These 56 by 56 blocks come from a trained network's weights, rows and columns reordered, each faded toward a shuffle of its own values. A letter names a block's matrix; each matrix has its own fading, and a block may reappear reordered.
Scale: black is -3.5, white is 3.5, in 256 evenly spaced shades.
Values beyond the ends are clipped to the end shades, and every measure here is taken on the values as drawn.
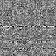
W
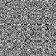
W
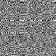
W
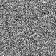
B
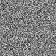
B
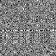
W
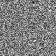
B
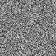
B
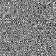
W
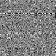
W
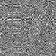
W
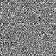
W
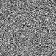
B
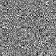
W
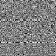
W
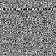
W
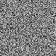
B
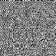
W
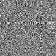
W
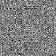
W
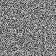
B
